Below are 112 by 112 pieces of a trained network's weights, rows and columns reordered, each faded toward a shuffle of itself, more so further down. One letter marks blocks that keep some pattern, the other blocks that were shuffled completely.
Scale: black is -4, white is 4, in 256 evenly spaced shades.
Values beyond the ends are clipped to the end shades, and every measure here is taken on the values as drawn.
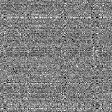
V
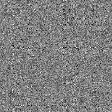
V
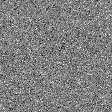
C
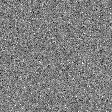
C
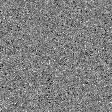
C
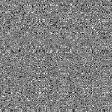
V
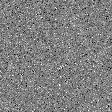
C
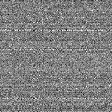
V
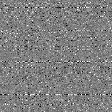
V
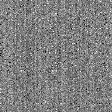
V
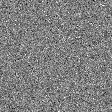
C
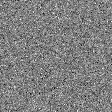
C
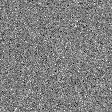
C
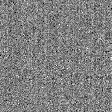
V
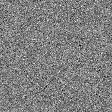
C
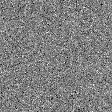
C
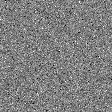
C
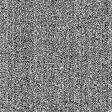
V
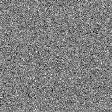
V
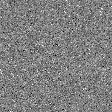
C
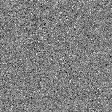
C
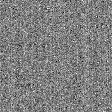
V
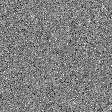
C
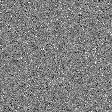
C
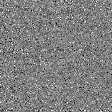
V
